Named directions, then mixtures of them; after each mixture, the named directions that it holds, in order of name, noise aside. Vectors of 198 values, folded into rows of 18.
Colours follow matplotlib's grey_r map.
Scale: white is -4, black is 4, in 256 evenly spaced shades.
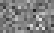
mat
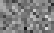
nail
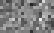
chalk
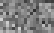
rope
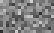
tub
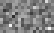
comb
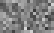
nail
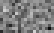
comb, rope, tub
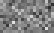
comb, nail, tub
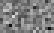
comb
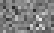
mat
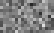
chalk, tub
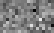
chalk, mat, rope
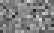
comb, mat, tub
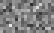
chalk, comb, mat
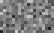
mat, tub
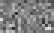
comb, nail, rope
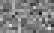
chalk, comb, rope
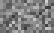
comb, nail, tub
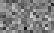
nail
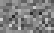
comb, rope, tub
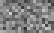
nail, rope
